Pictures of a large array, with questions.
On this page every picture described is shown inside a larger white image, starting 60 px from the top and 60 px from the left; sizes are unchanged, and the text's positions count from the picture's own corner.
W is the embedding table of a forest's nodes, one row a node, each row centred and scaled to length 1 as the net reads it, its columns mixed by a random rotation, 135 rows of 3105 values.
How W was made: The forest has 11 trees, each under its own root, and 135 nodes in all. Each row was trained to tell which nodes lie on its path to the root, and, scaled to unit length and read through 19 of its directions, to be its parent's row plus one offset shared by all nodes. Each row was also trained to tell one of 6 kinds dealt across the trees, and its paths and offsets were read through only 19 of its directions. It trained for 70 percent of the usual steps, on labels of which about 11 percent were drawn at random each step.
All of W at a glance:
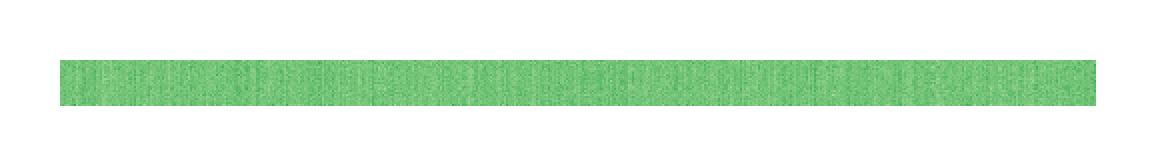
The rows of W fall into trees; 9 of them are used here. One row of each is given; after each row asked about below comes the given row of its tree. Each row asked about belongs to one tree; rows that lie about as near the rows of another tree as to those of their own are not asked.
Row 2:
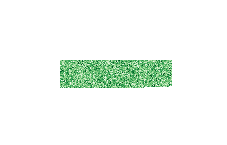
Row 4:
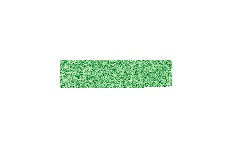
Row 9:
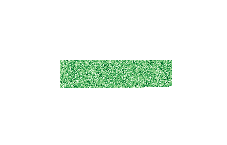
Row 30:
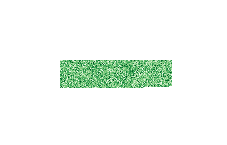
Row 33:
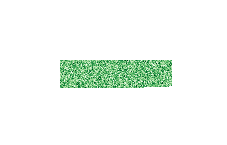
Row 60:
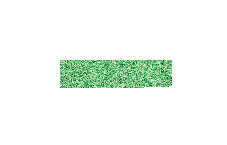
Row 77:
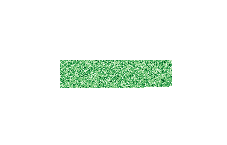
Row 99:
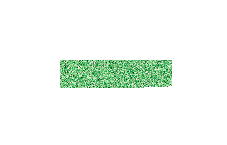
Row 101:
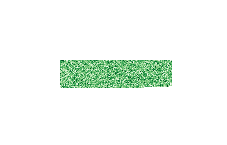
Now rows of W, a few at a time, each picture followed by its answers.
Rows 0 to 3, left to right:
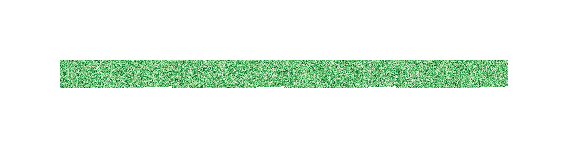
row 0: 33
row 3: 33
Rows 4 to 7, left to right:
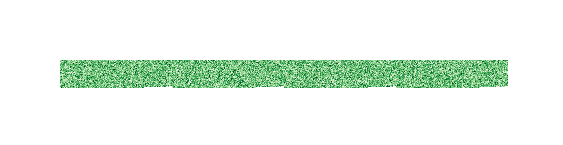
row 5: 9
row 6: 30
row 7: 4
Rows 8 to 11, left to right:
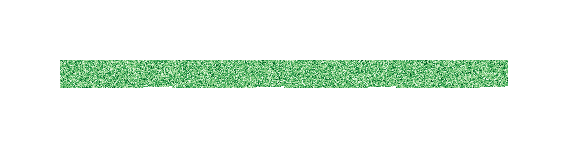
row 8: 77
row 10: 30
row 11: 60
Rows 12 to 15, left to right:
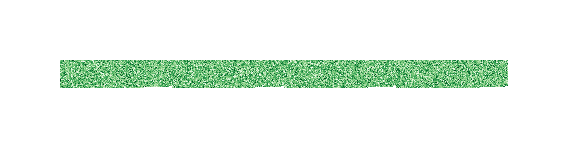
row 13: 2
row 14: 101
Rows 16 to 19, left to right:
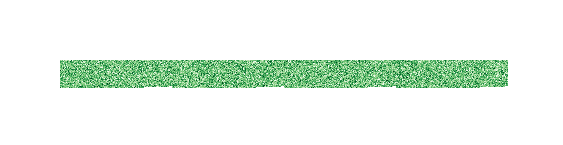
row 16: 30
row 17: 4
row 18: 99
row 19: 33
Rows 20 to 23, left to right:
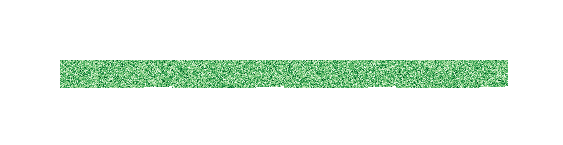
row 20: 77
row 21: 101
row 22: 99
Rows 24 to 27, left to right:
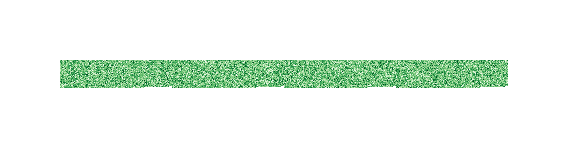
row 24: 9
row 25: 33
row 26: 77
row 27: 33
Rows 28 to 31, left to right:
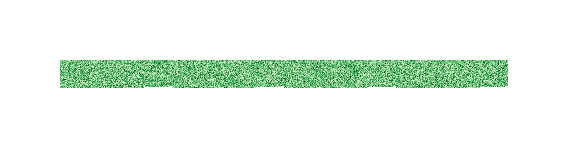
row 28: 77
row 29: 9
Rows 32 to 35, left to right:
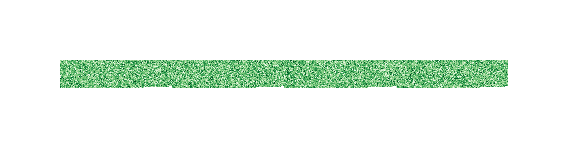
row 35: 9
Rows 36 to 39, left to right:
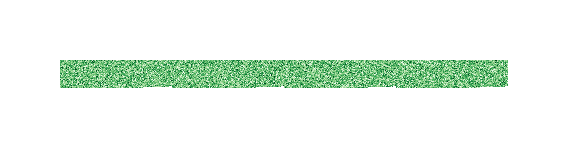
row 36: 60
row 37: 33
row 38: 60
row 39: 33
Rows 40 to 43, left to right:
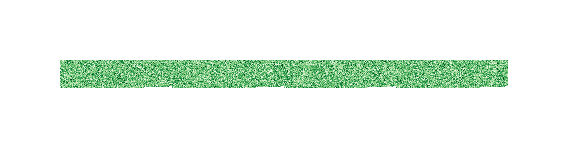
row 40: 9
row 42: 2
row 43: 30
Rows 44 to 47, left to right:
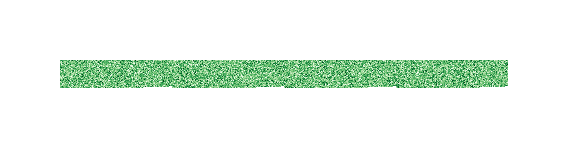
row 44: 77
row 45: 9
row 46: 77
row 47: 33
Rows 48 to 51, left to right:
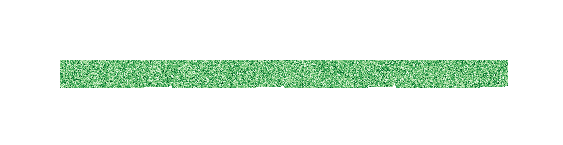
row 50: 101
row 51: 33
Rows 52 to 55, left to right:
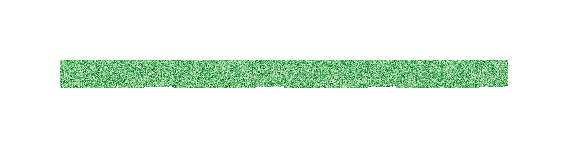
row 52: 9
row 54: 30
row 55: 30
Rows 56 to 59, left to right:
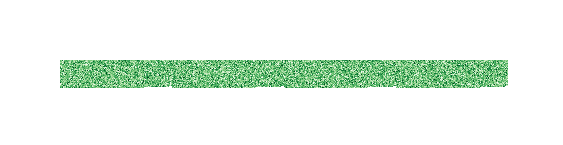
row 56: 2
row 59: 2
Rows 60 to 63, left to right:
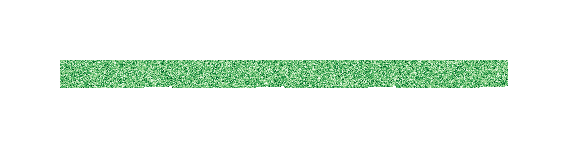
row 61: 77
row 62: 99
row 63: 33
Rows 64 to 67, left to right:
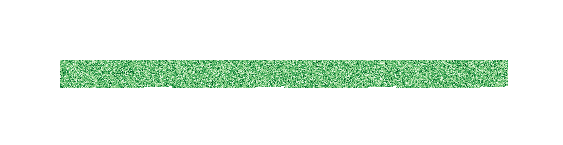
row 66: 30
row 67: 2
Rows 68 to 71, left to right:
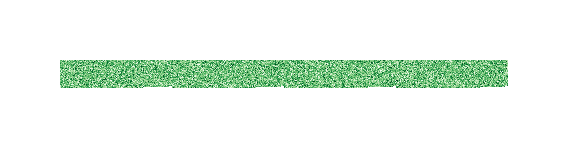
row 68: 30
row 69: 60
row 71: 77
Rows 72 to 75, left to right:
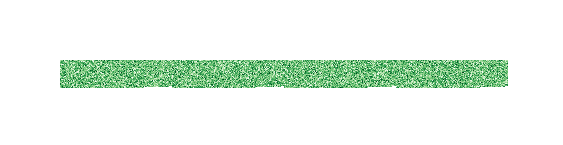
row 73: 33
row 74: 99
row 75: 60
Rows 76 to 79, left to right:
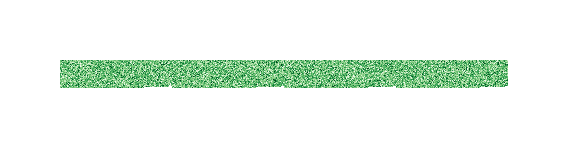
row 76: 101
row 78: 9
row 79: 4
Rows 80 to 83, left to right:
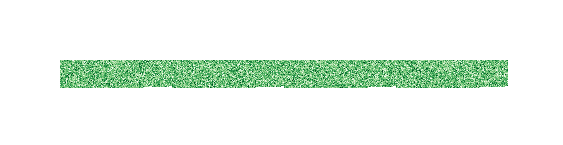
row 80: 30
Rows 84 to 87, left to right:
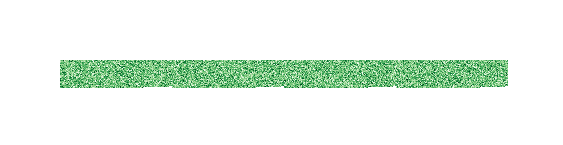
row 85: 9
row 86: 77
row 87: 9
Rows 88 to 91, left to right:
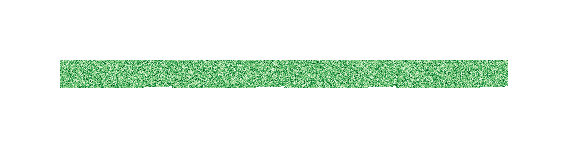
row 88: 33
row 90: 60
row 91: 33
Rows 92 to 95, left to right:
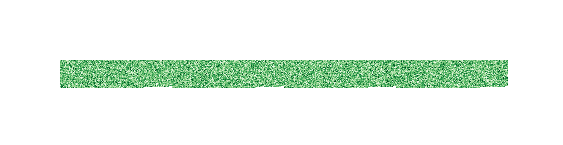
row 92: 4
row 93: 30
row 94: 77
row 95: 60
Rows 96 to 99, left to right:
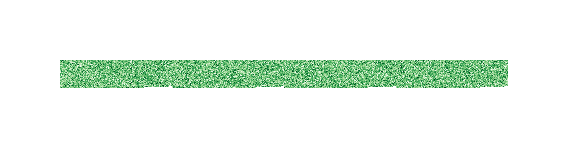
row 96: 101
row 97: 9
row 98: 77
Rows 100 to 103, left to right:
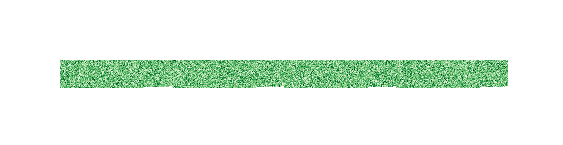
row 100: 2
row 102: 4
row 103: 9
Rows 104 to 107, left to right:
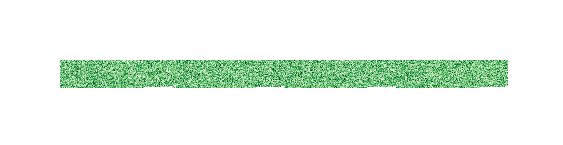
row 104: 4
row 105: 9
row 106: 60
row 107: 60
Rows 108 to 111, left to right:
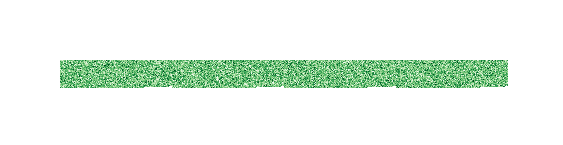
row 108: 30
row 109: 2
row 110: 99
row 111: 33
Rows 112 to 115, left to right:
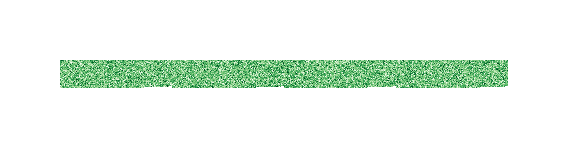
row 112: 101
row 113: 30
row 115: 9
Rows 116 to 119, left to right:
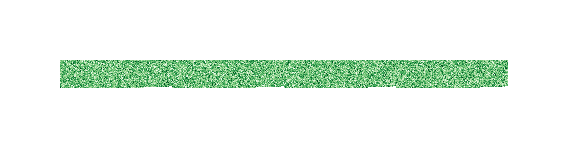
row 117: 33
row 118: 4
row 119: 30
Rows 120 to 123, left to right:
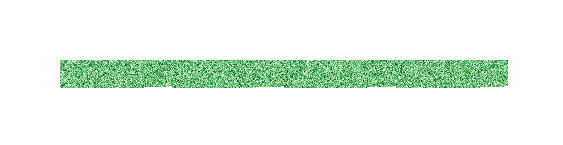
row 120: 4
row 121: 33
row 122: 33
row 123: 99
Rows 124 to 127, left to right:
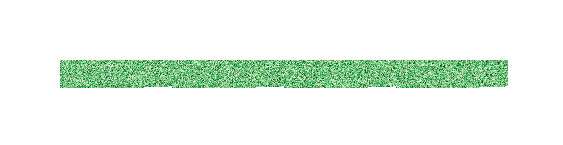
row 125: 30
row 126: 30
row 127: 2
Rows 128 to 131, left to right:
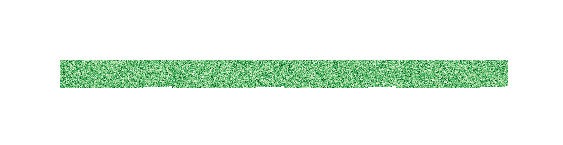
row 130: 99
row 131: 9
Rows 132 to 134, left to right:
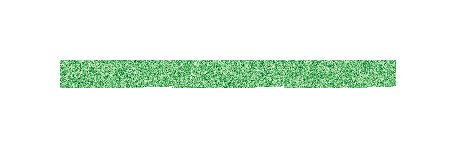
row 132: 33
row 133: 2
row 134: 30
